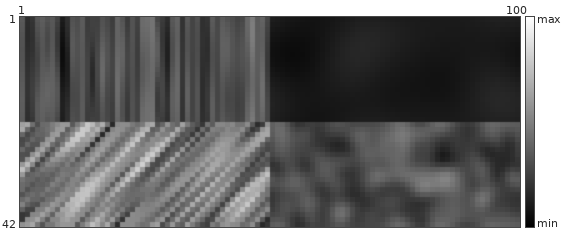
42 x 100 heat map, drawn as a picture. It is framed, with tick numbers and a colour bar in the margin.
The table splits into 2 rows of 2 panels. Panel 1,1: low, streaked downward. Panel 1,2: very low, smooth, faint in contrast. Panel 2,1: middling, slanting up to the right, strong in contrast. Panel 2,2: low, blotchy.
